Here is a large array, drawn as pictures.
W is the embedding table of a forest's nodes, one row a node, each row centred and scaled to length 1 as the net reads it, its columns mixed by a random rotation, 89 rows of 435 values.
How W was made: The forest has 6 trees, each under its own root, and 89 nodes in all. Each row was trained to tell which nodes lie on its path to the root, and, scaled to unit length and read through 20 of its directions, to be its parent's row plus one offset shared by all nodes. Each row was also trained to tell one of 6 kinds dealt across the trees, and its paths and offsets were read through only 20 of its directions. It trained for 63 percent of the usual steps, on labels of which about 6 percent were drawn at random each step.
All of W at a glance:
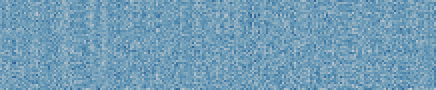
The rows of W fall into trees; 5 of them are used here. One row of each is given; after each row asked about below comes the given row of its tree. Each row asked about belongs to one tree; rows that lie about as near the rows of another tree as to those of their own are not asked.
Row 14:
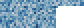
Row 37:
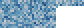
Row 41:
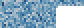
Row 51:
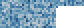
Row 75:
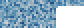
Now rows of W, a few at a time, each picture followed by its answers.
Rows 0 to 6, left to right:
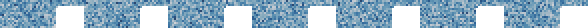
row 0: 75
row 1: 75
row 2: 51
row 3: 51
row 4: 41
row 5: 75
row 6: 75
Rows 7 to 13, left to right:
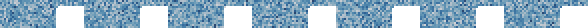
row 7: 14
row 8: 14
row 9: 41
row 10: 75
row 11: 37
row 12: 51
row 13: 51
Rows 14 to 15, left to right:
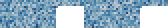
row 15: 75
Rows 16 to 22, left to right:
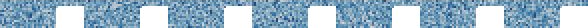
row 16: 14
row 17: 75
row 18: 51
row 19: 41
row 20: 41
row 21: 37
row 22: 14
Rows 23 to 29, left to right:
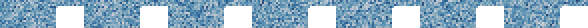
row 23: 41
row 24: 41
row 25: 75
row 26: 37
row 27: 75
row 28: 41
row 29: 41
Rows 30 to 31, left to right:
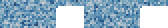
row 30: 75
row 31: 51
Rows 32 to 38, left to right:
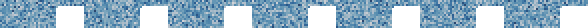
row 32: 41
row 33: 75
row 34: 14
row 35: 37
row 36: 51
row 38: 75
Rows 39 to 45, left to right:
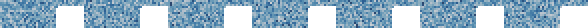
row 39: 37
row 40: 41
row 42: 14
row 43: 51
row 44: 41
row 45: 75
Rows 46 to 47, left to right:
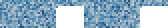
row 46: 51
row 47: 51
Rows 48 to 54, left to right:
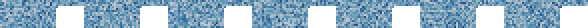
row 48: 51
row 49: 75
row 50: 51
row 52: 51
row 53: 37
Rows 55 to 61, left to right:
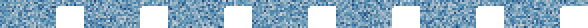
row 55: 41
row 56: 37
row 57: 51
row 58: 41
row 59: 37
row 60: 14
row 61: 75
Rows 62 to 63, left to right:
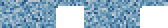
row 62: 41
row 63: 51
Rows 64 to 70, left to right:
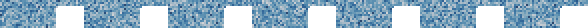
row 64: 41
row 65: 51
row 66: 51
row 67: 14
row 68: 14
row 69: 14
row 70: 51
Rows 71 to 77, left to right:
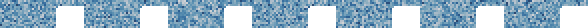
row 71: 37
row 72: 75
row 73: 14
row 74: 37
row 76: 75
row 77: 41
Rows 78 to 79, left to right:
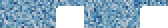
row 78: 51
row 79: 75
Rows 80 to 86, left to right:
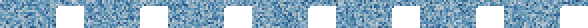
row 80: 37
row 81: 37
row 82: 37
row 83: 75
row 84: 51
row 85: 51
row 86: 41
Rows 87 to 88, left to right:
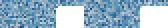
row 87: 75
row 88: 14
